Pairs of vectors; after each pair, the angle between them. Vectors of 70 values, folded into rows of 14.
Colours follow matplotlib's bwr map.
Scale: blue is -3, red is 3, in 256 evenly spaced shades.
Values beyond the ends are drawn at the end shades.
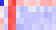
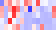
partly aligned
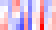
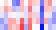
nearly opposite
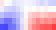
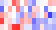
partly opposed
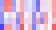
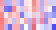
nearly opposite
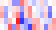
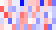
partly opposed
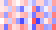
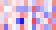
nearly parallel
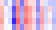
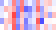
nearly opposite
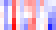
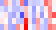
partly opposed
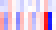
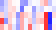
nearly parallel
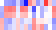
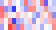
partly opposed
